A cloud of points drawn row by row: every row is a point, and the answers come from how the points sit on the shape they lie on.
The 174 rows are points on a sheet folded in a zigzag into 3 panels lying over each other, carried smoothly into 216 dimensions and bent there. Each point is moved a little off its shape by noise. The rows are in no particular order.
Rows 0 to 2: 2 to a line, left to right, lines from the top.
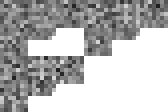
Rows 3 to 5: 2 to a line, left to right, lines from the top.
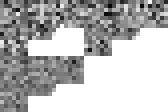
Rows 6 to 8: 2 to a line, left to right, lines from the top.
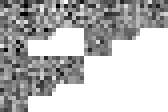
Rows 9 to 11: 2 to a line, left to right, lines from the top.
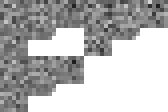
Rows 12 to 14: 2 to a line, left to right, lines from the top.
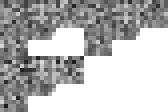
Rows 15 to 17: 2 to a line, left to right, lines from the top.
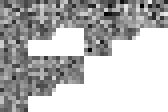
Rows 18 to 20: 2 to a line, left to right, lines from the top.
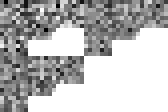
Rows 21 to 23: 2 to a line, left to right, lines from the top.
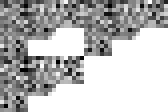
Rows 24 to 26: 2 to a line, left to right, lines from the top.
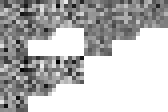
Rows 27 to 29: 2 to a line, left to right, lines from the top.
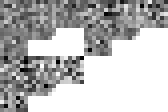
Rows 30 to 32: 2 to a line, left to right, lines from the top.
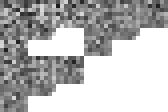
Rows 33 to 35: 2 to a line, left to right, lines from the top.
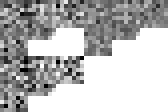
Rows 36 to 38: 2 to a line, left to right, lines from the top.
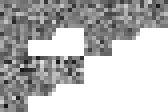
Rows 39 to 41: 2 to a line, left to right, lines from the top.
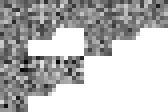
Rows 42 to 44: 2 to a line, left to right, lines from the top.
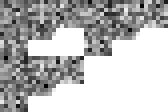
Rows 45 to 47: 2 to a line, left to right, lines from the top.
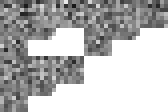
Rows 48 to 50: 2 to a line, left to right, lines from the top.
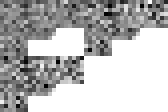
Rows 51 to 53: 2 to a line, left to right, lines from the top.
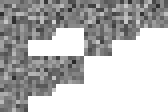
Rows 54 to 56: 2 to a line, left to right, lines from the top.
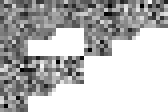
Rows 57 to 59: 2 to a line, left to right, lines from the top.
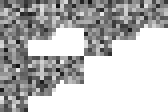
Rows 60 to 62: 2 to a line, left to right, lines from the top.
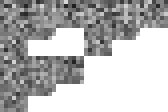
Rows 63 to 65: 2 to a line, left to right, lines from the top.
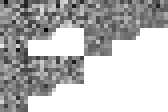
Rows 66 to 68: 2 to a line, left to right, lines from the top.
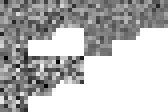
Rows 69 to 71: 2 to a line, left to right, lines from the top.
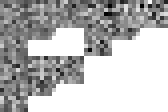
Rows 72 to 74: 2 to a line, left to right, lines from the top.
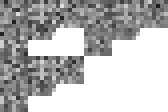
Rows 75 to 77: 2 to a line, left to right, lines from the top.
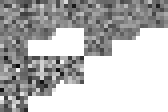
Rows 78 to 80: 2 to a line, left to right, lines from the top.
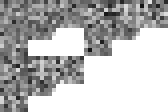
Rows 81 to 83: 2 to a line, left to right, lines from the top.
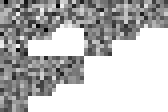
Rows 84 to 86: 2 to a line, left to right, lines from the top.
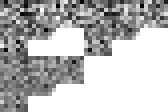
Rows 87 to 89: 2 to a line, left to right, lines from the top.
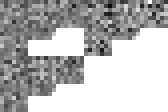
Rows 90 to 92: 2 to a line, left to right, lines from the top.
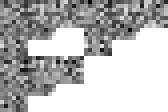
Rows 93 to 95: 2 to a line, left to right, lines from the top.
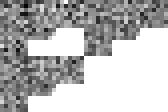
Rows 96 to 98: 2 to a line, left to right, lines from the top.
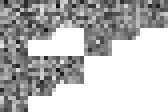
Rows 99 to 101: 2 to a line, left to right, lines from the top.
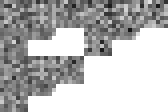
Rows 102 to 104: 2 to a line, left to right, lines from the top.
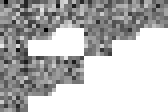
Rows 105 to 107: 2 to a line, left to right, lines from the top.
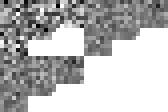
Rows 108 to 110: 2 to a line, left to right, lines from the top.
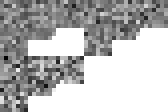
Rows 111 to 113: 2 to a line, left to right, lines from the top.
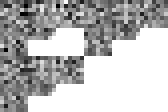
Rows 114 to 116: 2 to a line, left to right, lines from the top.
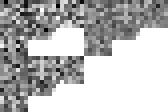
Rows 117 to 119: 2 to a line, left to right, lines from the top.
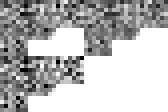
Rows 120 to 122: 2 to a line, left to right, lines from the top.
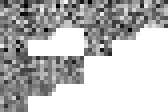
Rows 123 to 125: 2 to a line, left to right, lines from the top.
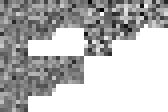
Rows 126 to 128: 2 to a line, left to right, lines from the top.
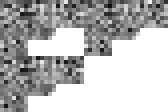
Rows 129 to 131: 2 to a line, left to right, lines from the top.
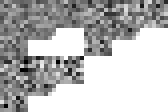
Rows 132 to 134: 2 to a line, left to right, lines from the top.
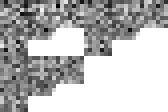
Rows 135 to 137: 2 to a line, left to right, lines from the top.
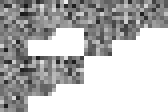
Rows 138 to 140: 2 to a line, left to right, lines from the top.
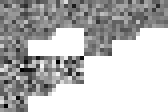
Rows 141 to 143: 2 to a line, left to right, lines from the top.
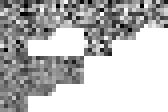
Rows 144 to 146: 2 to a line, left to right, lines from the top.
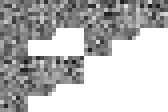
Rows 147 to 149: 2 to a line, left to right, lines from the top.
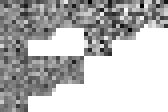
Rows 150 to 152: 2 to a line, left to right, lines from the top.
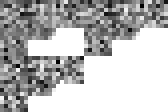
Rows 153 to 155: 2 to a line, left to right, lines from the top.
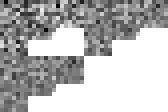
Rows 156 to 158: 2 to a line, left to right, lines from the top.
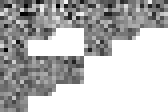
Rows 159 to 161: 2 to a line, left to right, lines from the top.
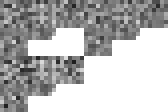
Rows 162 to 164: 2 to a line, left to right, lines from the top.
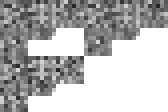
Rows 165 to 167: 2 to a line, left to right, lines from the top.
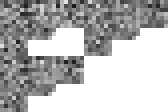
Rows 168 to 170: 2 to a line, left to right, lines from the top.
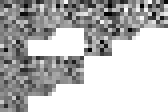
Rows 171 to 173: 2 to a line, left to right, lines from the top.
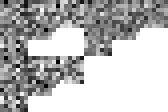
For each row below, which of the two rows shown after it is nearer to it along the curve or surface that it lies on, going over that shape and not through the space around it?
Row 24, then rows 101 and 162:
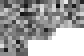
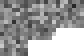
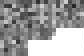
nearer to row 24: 101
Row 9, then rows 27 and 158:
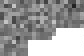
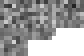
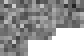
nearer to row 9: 158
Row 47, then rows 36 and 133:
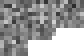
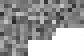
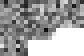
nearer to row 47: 36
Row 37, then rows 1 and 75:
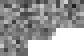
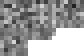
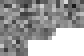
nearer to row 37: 75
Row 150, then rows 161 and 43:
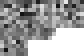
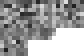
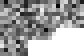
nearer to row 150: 161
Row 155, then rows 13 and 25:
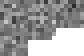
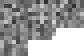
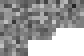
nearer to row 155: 25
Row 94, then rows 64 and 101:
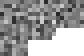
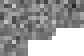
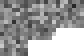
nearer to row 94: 64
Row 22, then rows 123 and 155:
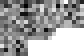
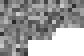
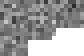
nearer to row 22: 123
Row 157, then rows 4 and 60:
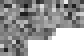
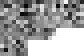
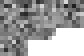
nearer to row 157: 60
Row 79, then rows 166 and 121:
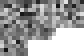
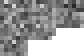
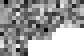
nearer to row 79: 166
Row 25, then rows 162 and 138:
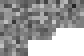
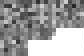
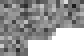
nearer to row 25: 162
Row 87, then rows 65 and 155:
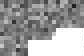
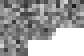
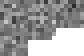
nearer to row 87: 65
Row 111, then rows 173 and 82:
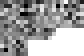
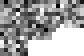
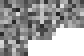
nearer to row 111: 173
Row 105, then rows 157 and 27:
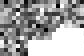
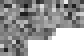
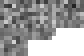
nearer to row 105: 157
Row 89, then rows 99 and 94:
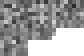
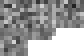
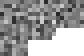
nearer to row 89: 99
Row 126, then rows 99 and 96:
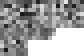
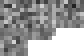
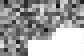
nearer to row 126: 99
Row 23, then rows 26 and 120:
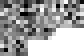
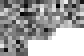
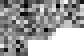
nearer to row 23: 26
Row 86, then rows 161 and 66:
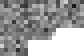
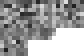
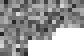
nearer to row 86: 66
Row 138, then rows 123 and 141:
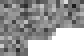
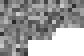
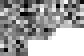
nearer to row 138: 123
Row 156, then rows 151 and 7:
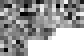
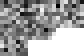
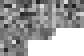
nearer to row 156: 7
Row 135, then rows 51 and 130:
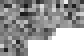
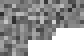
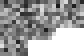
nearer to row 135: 130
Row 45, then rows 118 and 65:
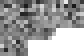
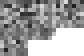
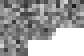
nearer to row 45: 65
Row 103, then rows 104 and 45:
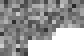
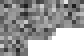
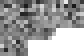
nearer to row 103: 104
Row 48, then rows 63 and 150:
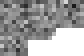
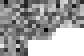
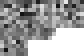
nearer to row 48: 63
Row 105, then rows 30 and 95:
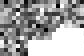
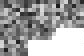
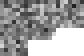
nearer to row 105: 95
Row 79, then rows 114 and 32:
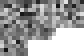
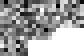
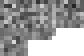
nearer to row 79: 32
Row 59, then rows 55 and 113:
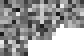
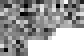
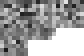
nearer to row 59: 113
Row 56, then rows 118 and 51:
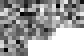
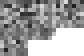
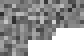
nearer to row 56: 118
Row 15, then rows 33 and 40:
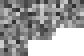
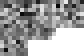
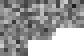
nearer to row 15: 33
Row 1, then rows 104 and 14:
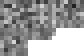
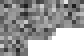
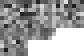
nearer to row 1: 14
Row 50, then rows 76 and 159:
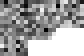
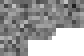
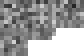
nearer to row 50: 76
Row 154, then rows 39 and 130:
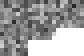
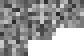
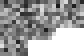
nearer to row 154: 130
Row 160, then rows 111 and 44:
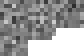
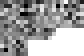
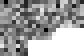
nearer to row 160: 111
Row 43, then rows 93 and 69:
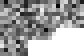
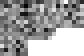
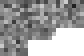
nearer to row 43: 69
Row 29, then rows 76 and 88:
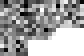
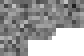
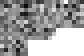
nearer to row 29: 88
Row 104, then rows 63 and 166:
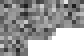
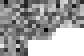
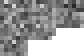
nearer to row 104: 63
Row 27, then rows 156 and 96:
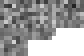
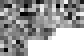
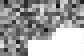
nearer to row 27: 156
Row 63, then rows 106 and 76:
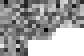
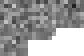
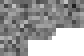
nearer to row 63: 76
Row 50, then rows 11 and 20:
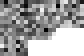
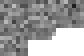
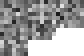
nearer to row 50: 11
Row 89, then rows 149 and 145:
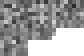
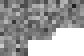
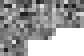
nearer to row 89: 145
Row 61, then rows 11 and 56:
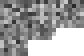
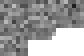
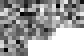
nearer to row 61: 56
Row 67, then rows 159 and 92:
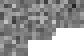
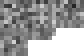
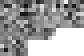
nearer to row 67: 159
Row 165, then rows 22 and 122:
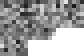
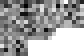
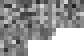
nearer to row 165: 22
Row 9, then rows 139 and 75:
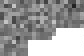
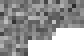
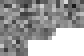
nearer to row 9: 75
